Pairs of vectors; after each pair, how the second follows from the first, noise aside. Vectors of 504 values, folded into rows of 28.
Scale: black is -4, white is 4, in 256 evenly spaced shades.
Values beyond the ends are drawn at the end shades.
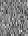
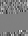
partly zeroed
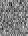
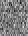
copied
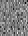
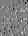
partly zeroed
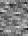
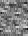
copied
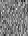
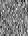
copied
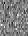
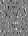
partly zeroed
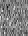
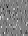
partly zeroed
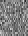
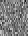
copied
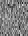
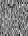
copied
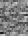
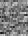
copied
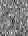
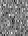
copied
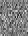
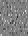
partly zeroed
